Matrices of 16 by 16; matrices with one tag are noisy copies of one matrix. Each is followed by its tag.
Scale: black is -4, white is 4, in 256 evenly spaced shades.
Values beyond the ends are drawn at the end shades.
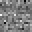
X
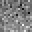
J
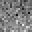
J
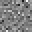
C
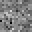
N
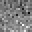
J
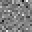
C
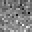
J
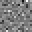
C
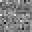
X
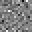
C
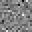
C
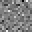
C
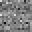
X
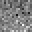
J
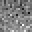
J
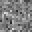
N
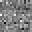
X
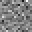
C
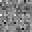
X
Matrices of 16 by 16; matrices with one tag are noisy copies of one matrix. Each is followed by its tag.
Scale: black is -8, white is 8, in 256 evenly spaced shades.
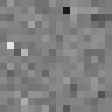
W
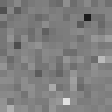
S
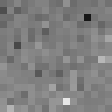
S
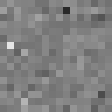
W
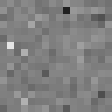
W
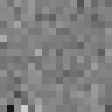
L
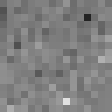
S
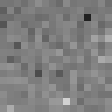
S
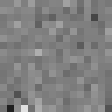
L
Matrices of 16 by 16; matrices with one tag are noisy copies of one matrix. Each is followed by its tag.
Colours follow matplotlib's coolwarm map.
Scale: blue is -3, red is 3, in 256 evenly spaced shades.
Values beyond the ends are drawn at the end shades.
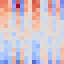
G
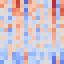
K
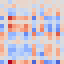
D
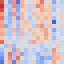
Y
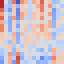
Y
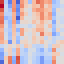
Y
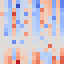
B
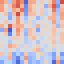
K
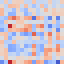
D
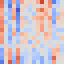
Y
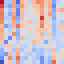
Y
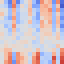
B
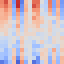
G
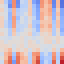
B
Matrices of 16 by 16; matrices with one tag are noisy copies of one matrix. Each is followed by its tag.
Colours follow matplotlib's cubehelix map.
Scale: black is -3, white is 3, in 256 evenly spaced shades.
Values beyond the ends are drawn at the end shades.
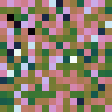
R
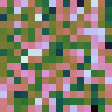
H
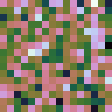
H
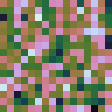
H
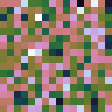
H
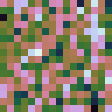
H
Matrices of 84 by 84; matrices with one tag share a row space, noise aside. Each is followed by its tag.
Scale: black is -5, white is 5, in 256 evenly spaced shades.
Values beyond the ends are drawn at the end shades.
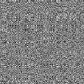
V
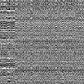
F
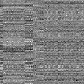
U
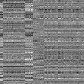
U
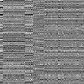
U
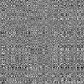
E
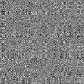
E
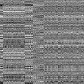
U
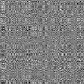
E
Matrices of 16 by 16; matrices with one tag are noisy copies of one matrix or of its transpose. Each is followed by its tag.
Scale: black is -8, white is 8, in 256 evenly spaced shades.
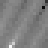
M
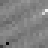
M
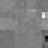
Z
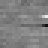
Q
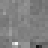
Z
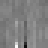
Q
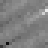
M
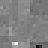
Z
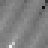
M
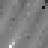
M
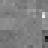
Z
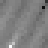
M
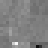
Z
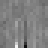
Q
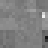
Z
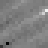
M
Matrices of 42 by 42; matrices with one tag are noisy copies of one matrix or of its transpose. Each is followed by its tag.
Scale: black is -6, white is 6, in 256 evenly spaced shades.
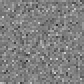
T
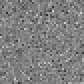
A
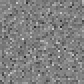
T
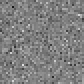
A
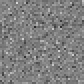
T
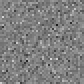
T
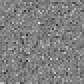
T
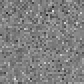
A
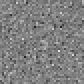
T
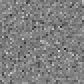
T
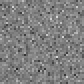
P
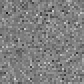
A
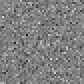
T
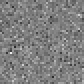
A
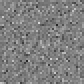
T
